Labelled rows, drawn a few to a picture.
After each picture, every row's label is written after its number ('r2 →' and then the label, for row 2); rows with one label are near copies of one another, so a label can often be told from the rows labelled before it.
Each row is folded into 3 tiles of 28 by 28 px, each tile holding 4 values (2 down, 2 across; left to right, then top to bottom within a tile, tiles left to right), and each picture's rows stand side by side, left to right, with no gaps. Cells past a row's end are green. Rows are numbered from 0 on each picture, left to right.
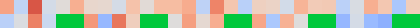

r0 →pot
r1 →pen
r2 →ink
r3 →pen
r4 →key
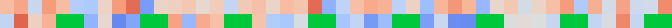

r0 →ink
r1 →key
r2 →pen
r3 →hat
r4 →key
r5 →key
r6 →hat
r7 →pot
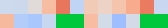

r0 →hat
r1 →hat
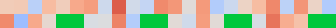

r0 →pen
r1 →pot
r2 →pot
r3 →ink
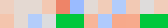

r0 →hat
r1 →pen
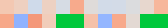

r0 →pen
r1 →pen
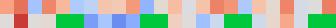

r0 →ink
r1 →key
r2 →hat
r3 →pot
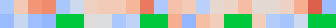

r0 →key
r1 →hat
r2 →pen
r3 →hat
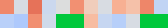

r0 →pot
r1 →hat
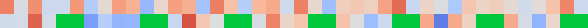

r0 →pot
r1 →key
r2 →ink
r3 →ink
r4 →hat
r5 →pen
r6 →hat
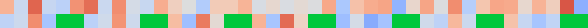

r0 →pot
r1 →pot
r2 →pen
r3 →pen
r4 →key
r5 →pot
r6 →hat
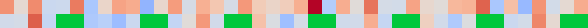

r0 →pot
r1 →key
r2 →pot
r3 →hat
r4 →pot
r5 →hat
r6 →pot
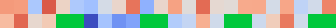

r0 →ink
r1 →key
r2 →pot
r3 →pot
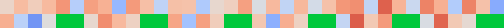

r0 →hat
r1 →ink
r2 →pen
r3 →pen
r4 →ink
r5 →ink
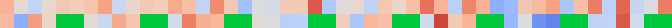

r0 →pen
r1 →pen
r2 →ink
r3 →hat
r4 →pen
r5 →ink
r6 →key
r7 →pot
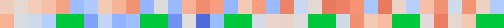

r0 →hat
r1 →key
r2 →key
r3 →pot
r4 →ink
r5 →ink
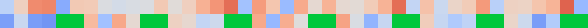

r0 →key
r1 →pen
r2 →hat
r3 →pen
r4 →hat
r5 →hat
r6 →hat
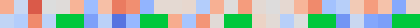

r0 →pot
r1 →key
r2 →pen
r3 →hat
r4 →key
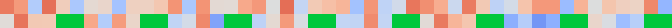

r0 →ink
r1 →pen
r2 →pot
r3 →pot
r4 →pot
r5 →ink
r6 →key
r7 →hat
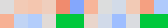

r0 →hat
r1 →hat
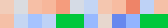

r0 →hat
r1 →key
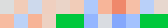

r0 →pen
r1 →key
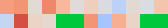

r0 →ink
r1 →pen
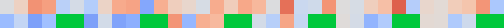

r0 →key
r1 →key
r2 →pen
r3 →pot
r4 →hat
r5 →hat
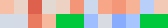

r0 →pot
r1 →key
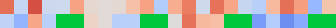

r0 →pot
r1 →hat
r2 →ink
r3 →key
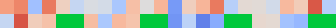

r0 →ink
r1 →pen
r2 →key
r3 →hat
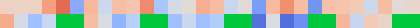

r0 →hat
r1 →hat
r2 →key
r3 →key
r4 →pen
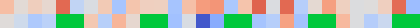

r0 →hat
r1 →pen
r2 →key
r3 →pot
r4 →hat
